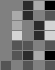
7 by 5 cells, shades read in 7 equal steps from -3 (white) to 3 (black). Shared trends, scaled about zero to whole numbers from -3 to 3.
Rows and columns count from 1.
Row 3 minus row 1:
0 -1 -2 3 -5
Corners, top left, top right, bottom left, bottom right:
0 3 1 1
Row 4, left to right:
0 -2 0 2 -2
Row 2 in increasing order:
-1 0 0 1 2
